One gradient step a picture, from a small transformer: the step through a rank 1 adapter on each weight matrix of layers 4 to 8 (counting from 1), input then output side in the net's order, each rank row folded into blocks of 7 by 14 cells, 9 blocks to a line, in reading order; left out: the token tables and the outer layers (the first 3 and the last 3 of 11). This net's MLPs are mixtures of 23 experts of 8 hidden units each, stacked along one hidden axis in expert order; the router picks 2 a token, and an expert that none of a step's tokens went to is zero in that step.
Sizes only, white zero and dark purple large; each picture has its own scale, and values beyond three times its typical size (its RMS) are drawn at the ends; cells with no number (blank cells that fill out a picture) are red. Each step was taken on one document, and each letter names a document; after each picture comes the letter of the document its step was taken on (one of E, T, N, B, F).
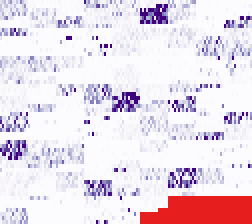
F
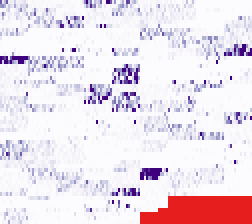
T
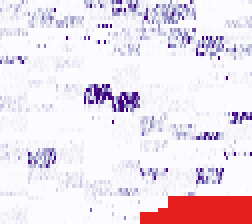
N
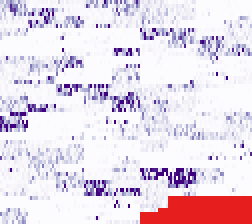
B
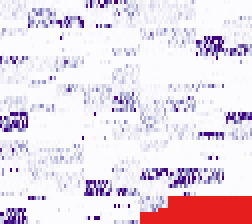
B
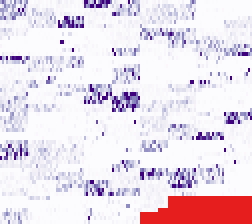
T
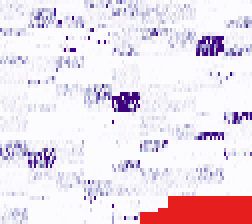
N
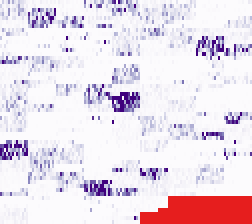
N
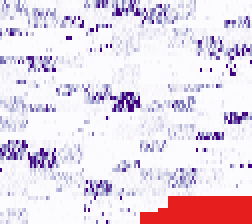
F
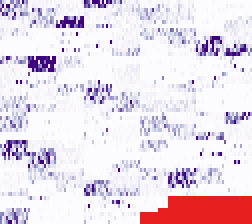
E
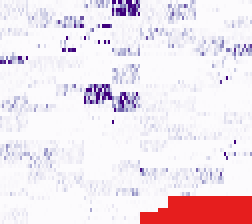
N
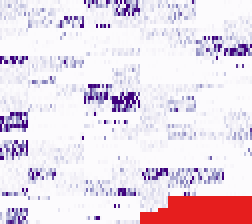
B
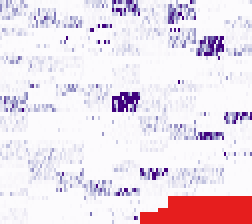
N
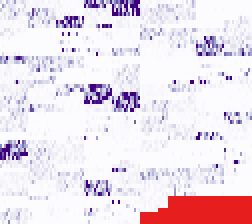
T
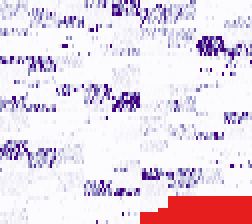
F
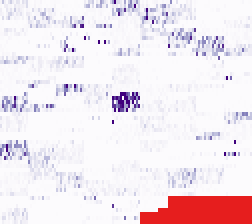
N
